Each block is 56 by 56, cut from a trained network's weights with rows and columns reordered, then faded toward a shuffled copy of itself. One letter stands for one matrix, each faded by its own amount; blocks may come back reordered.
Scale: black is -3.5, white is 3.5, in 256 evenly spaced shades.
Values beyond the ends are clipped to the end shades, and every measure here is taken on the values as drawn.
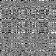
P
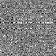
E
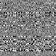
P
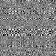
P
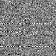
E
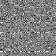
E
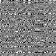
P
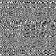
P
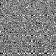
E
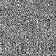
E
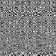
P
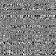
P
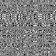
P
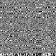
P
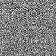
E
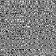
P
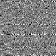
E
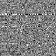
E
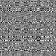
P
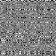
P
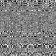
P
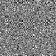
E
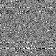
E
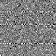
E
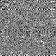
E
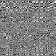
P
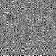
E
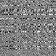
P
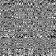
P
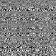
P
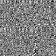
E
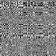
P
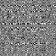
P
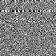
E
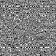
E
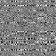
P
